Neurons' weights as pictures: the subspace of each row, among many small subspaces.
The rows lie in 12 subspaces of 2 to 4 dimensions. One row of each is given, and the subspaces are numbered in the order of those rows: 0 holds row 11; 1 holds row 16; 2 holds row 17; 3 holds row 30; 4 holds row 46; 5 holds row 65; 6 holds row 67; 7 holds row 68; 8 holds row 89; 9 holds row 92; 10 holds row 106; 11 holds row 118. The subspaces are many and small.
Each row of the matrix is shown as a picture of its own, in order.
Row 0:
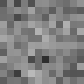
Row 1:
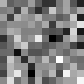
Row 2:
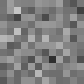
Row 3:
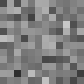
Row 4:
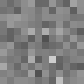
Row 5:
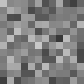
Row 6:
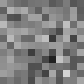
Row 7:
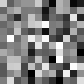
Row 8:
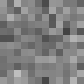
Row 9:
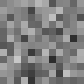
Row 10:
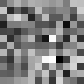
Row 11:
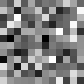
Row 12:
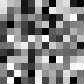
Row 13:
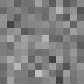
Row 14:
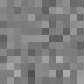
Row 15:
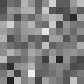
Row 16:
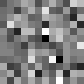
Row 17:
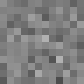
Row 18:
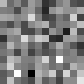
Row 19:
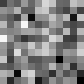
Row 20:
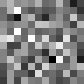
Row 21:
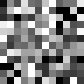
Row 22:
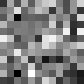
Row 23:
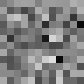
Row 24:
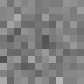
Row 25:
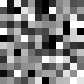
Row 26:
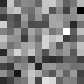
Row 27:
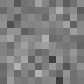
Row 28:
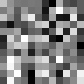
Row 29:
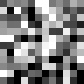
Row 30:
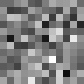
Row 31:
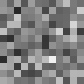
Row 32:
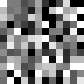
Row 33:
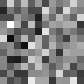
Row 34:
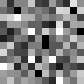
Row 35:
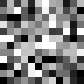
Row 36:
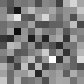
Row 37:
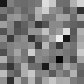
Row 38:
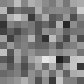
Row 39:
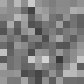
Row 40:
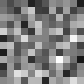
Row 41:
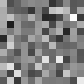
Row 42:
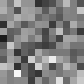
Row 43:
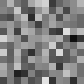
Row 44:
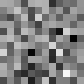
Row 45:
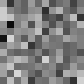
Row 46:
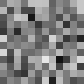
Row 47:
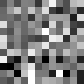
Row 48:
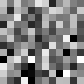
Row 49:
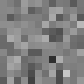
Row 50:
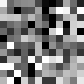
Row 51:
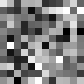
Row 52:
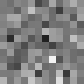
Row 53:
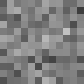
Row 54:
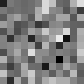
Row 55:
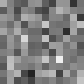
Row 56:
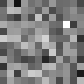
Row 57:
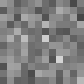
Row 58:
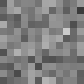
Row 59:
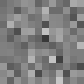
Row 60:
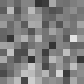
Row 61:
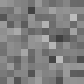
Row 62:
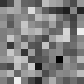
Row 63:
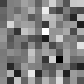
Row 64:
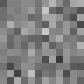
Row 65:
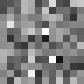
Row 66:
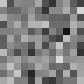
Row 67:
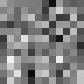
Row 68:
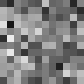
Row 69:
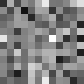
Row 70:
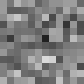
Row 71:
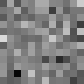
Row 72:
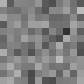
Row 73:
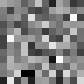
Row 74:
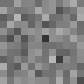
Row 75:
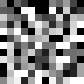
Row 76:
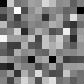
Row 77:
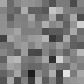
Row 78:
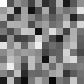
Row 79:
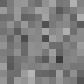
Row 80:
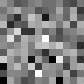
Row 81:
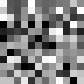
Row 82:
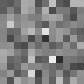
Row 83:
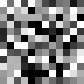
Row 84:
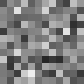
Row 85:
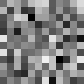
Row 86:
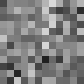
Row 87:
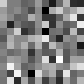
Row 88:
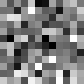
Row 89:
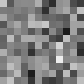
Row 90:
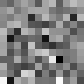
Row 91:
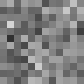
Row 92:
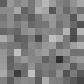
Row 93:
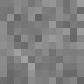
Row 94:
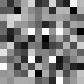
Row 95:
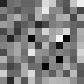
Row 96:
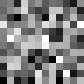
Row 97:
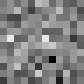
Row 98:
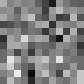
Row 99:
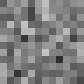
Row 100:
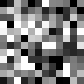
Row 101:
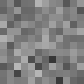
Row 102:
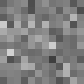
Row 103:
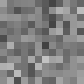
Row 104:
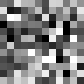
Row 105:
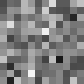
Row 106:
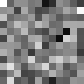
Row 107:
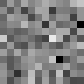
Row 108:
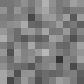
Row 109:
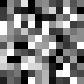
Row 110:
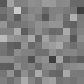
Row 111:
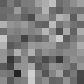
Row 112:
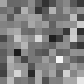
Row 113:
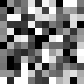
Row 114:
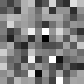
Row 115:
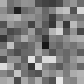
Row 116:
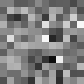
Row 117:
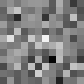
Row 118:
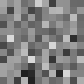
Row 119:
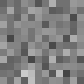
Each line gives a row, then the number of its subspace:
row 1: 9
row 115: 1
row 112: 9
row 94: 5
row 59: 1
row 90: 11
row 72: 8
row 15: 5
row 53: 8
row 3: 9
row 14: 2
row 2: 10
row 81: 7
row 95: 10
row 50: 1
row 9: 9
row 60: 11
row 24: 11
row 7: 8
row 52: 2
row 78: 10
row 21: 5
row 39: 3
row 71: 3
